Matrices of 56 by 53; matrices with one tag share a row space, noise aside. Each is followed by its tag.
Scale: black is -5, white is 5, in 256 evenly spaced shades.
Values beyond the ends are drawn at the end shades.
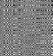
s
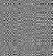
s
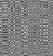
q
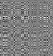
q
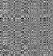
q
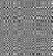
s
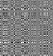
q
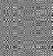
s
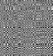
s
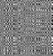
s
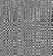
s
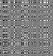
q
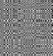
s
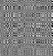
s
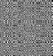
s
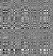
q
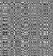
q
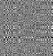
s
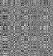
q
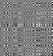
s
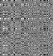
q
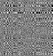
s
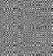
s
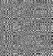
s
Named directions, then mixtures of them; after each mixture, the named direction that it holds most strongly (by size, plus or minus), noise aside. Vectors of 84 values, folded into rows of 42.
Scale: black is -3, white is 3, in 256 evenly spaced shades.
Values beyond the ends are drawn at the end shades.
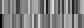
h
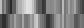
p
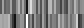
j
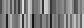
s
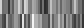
s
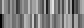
h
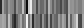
j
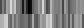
p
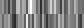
j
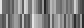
s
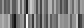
j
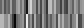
j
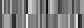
j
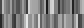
h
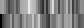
h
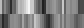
p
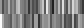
h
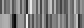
j
